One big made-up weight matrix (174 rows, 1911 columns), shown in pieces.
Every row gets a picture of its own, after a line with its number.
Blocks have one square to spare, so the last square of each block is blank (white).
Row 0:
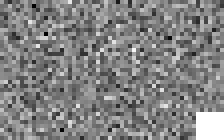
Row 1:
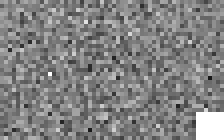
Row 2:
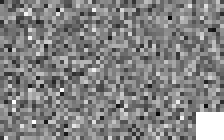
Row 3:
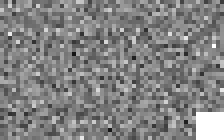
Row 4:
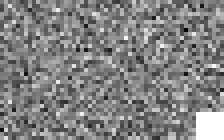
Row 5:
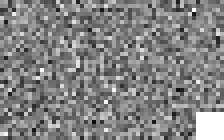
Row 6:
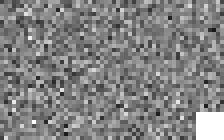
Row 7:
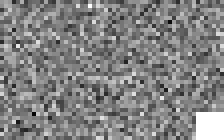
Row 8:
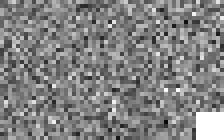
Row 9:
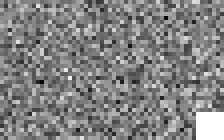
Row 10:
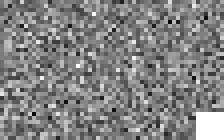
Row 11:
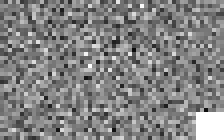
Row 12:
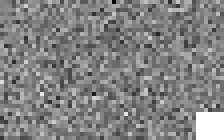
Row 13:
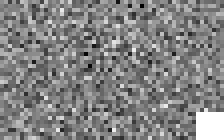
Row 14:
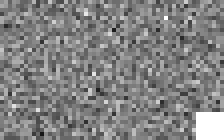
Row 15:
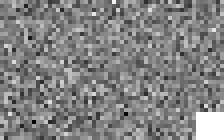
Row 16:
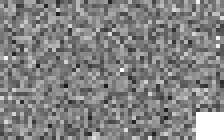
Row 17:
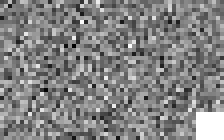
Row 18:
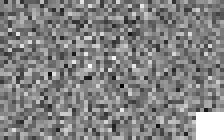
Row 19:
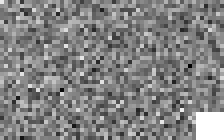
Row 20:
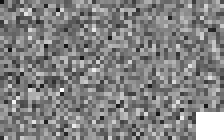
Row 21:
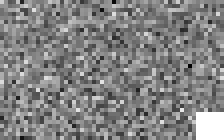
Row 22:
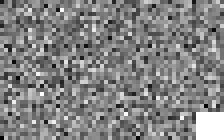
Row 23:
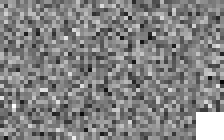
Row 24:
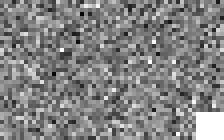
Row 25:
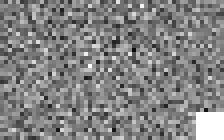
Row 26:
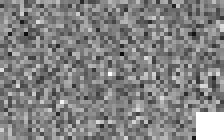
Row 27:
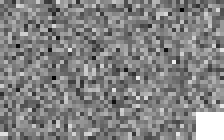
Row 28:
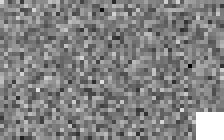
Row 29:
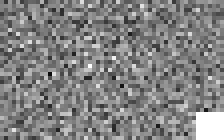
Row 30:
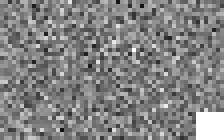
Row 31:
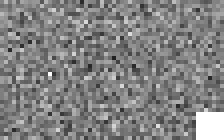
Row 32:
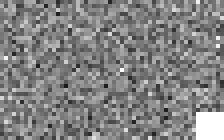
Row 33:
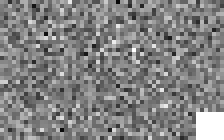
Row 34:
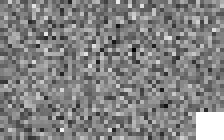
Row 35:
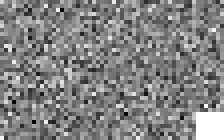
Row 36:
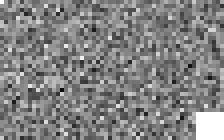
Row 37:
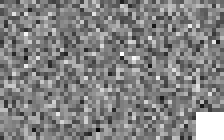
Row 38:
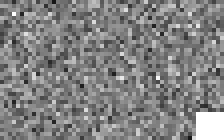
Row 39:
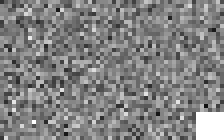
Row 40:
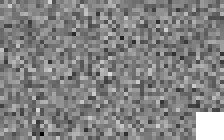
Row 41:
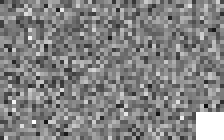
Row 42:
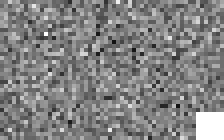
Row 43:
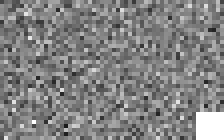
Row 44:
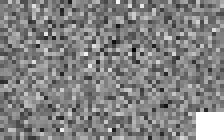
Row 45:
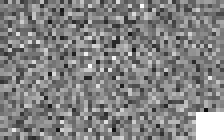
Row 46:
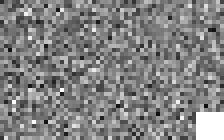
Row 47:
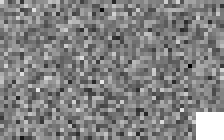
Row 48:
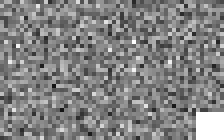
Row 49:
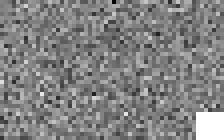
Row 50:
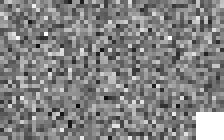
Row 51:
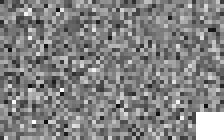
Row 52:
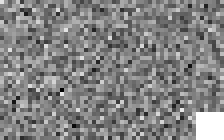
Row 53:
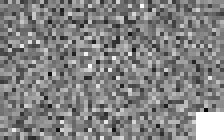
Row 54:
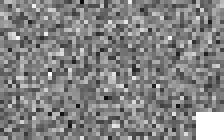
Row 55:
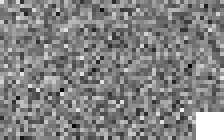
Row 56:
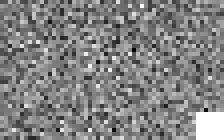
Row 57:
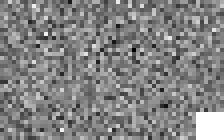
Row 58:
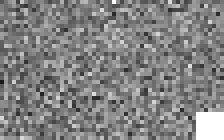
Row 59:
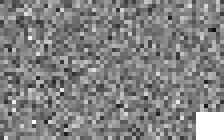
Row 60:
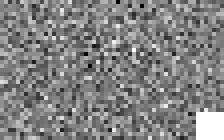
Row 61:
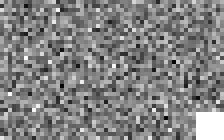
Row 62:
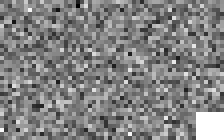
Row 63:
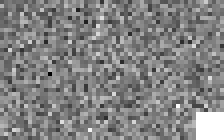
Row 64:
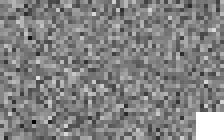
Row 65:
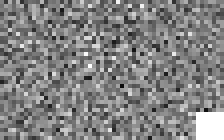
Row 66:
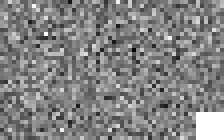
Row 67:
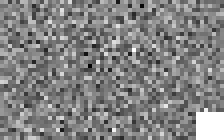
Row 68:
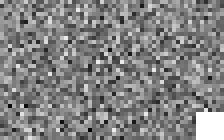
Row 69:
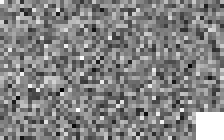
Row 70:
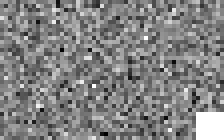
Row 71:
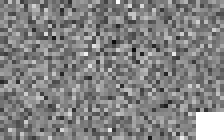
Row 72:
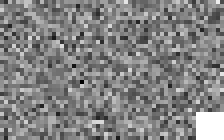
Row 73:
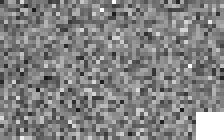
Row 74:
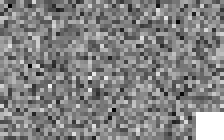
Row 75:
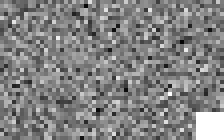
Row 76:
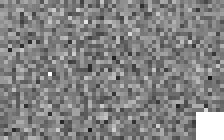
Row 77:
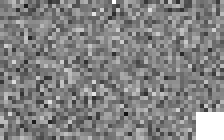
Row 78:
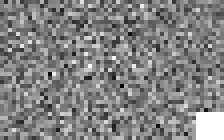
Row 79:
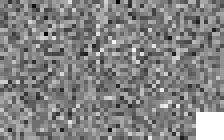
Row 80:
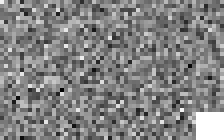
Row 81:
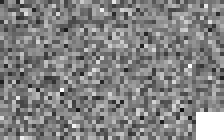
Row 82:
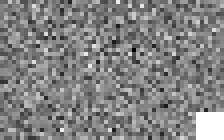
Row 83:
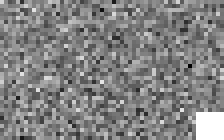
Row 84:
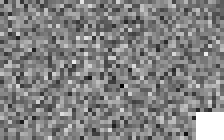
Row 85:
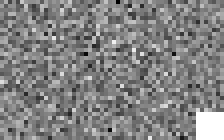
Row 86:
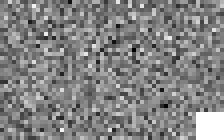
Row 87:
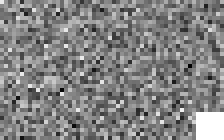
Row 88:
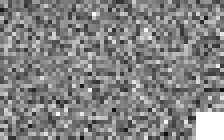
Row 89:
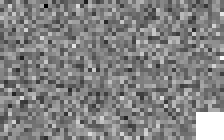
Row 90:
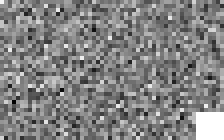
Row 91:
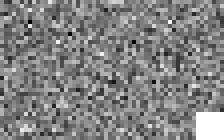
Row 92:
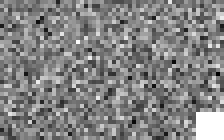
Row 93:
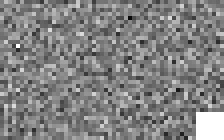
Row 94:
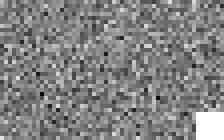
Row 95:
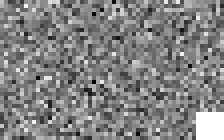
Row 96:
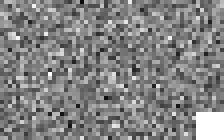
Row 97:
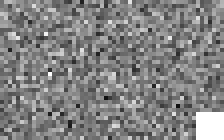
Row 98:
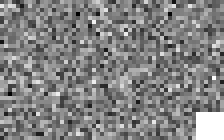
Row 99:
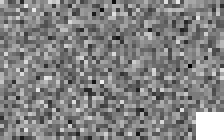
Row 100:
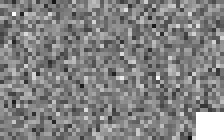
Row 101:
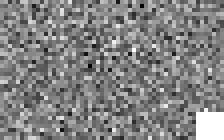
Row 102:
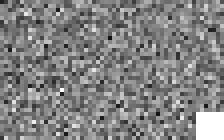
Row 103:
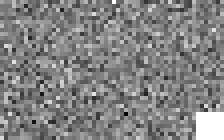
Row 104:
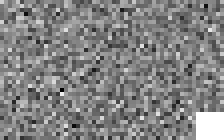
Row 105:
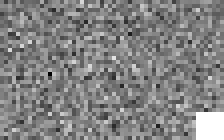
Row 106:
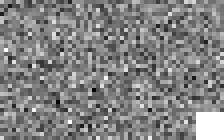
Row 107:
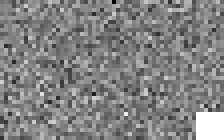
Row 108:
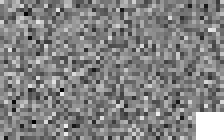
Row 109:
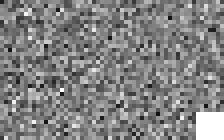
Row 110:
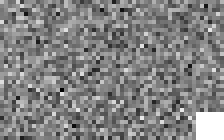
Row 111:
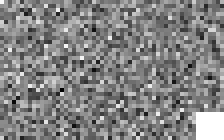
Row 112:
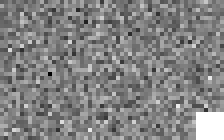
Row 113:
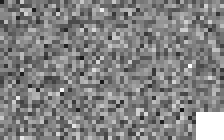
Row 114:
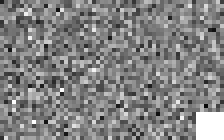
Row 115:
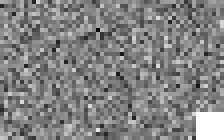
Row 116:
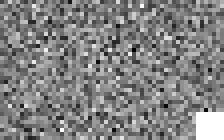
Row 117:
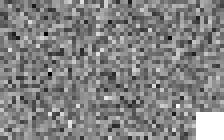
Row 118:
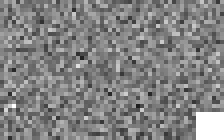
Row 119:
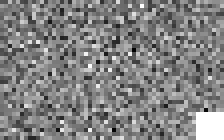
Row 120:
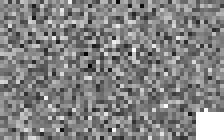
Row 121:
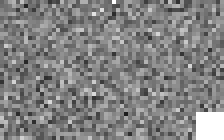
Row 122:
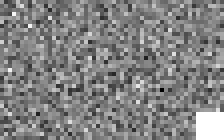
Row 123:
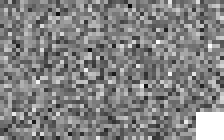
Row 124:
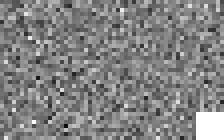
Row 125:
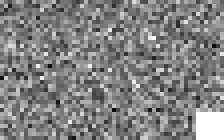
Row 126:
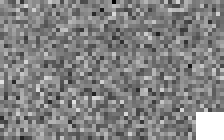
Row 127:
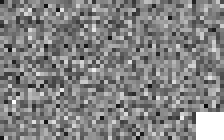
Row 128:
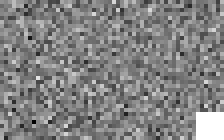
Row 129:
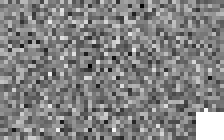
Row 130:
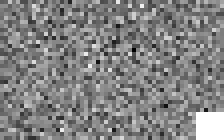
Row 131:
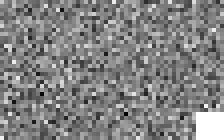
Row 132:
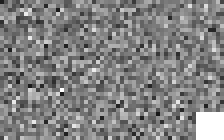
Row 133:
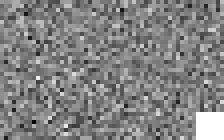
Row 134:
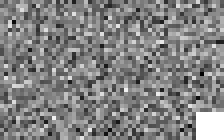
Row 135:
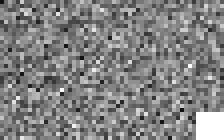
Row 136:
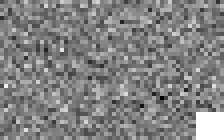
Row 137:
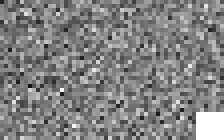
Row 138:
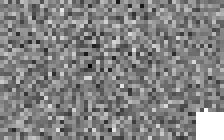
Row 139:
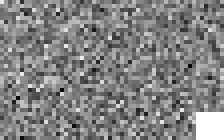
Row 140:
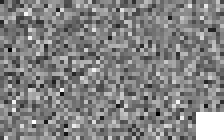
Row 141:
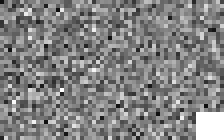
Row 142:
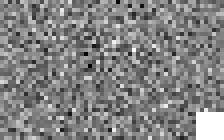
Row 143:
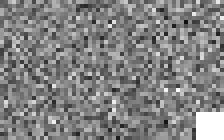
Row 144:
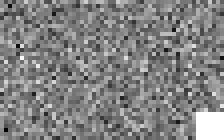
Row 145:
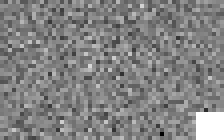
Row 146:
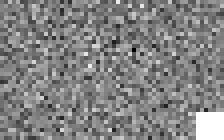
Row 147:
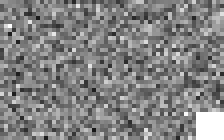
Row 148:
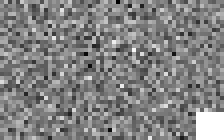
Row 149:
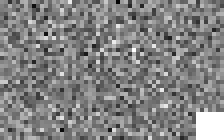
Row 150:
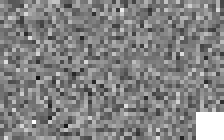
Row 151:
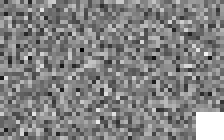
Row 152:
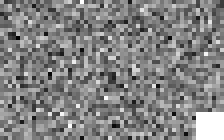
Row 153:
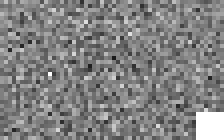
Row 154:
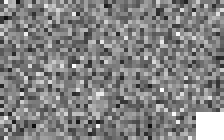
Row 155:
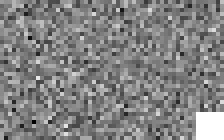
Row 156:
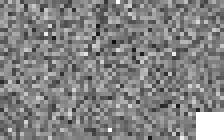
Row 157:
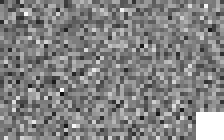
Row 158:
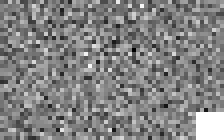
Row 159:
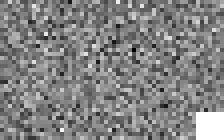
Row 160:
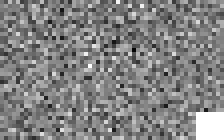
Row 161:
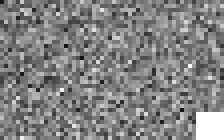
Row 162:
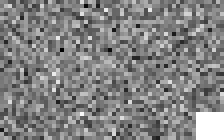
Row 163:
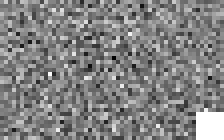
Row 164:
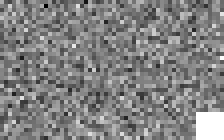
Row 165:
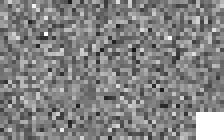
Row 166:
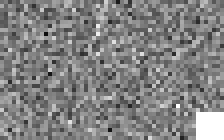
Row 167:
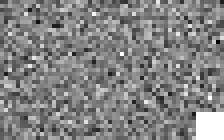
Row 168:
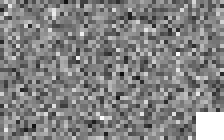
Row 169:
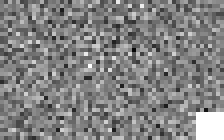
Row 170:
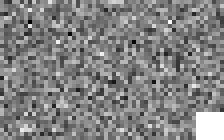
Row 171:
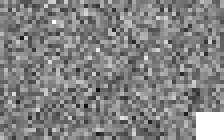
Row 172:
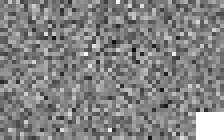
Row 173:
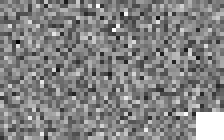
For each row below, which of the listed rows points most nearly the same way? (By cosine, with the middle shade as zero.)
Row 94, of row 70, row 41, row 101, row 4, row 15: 15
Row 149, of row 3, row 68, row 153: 68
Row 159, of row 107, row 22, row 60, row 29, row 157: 29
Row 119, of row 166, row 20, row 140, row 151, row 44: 44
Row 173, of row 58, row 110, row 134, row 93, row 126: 93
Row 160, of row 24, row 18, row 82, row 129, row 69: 82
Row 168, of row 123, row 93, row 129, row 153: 93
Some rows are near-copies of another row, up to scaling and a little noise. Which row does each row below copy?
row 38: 100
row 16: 32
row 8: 143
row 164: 89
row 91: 170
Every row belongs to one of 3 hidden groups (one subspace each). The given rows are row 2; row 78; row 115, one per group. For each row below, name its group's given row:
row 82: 78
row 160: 78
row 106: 115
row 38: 115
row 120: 78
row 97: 78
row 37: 115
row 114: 2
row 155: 2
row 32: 115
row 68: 78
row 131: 2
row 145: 78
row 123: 115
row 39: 2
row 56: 78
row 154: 115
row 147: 115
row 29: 78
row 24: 115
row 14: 115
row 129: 78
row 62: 115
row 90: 2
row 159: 78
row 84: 78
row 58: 2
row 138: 78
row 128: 2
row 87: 2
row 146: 78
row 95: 2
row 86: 78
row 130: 78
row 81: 2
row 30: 78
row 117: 78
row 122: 115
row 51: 2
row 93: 115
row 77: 2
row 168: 115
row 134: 115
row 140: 2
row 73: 2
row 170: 115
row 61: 115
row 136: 115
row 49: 2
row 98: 115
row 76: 78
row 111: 2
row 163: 78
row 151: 115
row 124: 2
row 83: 2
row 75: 115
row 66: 78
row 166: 78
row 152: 78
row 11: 78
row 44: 78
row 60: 78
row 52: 2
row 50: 78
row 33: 78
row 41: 2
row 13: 78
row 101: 78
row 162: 115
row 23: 115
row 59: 2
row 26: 115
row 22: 2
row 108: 2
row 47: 2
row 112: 78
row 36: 2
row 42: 78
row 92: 115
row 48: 115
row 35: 2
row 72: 115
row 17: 115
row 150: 2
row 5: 115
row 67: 78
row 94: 2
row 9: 115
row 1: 78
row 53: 78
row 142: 78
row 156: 78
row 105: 78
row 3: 115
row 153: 78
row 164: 115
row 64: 2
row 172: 78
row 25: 78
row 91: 115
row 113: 2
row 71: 78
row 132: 2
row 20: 2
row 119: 78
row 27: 115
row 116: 78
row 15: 2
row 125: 115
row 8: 115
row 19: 2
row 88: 115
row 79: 78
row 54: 78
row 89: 115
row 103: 2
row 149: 78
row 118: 115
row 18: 78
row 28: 2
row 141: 2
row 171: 115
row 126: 2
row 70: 115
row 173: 115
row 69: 2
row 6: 2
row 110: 2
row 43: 2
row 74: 115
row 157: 2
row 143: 115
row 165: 78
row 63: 78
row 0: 78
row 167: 115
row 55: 2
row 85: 78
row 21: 2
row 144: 115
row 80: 2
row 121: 2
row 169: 78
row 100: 115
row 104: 2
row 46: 2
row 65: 78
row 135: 2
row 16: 115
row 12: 2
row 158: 78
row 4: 115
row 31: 78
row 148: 78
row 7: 115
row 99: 2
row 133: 2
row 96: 78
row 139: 2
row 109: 2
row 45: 78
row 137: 2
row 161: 2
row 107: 2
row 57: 78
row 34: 78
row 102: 2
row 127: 2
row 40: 115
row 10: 115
